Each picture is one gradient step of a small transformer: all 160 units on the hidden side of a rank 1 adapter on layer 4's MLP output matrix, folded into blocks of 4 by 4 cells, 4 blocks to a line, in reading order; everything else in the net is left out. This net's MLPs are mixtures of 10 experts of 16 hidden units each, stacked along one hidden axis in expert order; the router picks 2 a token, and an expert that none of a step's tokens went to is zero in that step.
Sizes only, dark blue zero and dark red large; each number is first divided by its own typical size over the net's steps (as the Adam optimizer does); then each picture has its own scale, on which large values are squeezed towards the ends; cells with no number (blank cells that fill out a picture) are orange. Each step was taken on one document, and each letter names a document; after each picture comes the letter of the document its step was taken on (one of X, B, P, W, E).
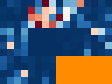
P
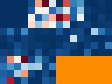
P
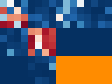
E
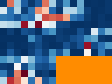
P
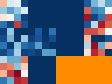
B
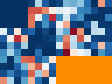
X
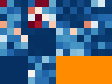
X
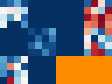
B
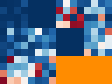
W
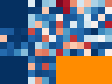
W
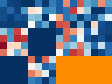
X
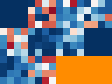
X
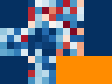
X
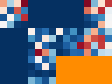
W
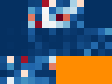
P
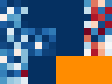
B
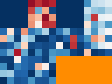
W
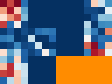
B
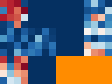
B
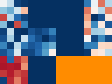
B
